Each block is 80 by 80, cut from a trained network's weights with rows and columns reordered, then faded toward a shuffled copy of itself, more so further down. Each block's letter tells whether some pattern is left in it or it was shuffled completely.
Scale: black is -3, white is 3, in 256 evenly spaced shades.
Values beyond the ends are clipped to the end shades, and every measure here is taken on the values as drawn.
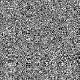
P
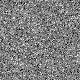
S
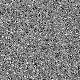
S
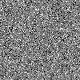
S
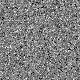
S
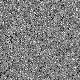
S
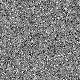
S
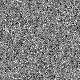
S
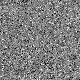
S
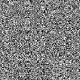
P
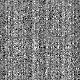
P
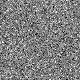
S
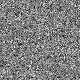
S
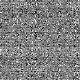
P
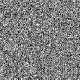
P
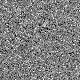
S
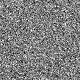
S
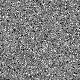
S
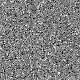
S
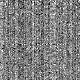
P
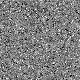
S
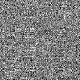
P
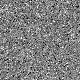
S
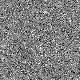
S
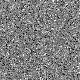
S
